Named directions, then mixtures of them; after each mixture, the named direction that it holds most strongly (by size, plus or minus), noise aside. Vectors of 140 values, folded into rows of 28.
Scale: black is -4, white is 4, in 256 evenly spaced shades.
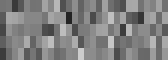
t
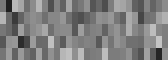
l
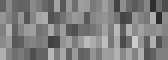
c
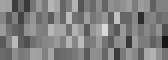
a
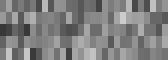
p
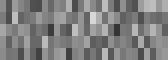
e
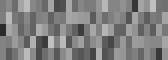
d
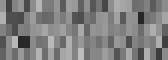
l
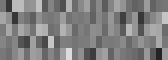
l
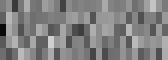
d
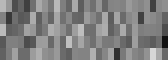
a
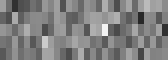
e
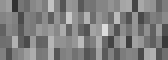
a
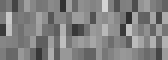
d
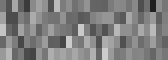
d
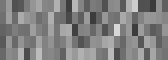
e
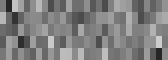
l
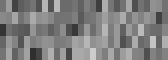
p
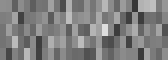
d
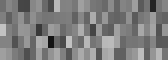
d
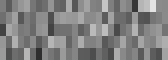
d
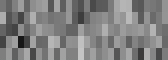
l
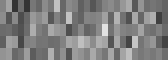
a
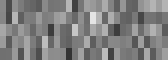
e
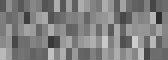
c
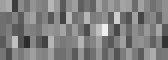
a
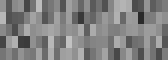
l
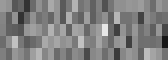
a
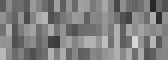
c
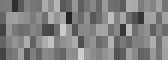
t
